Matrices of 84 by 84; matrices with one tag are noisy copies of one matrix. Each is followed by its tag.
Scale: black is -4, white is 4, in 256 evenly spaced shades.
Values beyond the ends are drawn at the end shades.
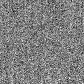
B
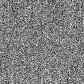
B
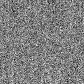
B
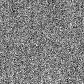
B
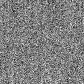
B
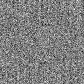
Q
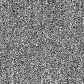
B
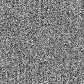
Q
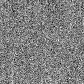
B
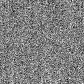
B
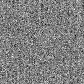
Q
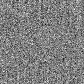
Q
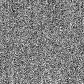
B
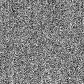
B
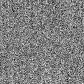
B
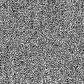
B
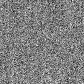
B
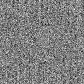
Q
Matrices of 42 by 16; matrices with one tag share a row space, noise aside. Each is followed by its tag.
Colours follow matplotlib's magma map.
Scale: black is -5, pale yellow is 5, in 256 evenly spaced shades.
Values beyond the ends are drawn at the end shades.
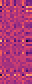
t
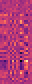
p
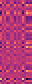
t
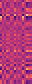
t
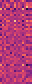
t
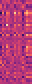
t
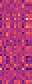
t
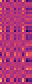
t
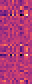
p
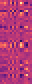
p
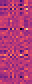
p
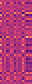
t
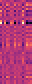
t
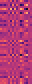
p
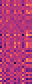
t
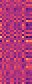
t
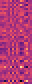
p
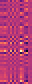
p
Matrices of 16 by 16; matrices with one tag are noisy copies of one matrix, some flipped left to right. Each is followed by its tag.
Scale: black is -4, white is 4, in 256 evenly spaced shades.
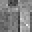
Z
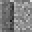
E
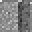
E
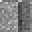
E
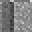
E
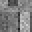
Z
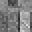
Z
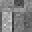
Z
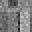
Z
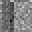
E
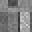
Z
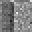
E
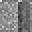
E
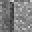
E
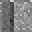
E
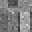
Z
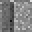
E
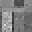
Z
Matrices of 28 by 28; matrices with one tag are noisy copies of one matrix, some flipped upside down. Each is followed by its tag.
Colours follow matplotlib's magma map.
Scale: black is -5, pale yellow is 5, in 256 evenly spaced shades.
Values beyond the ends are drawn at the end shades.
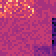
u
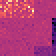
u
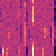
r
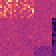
u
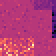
u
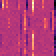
r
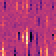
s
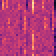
r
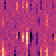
s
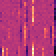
r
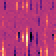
s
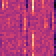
r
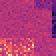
u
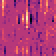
s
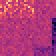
u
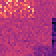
u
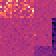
u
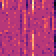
r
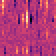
s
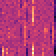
r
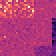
u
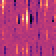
s
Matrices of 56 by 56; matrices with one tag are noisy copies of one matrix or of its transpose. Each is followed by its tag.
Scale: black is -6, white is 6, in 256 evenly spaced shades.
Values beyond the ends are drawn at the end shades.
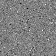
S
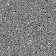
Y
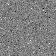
Y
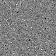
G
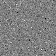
G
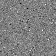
S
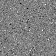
S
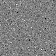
G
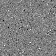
S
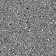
S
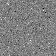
Y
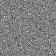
G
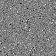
S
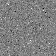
Y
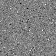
S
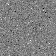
Y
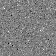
Y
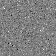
Y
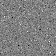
G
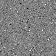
S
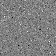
G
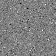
S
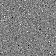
G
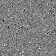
S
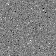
Y
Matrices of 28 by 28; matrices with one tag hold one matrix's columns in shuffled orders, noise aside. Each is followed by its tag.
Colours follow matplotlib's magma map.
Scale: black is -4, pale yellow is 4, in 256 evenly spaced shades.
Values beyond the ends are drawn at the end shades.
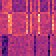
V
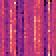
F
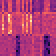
V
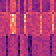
V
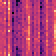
F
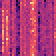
F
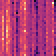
F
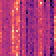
F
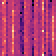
F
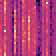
F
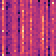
F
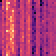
F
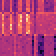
V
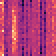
F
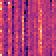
F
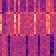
V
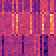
V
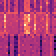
V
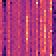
F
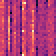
F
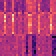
V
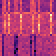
V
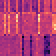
V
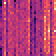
F
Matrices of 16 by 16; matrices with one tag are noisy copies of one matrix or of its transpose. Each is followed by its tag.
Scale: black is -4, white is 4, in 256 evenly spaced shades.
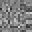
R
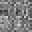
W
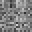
W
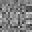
R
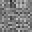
W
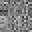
W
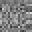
R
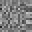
R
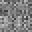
W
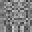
R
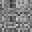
W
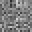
W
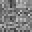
W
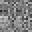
W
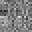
W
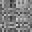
W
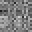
W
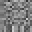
R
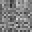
W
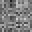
W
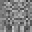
R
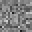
R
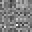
W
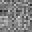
W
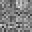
W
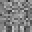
R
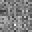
W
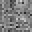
W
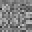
R
